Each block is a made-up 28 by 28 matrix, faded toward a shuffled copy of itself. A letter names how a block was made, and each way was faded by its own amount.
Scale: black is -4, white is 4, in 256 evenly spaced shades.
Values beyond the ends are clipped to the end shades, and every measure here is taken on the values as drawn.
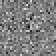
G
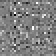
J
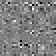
J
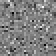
G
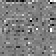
J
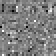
G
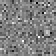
G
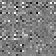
J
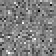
G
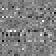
J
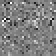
J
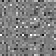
J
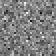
G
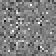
G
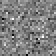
G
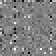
J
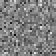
G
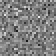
G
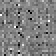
G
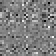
J
